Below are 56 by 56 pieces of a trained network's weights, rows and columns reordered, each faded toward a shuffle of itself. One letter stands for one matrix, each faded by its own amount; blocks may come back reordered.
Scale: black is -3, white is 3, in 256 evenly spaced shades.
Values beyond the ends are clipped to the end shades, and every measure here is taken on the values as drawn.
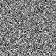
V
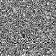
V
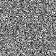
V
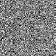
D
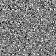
V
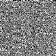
V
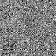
V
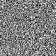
V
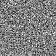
V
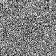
V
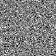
D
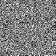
D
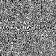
V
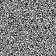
V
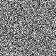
V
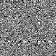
D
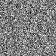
V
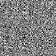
D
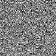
D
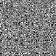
D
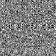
D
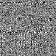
D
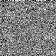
D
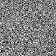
V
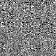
D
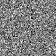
V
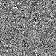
V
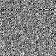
V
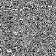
D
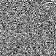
D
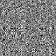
D
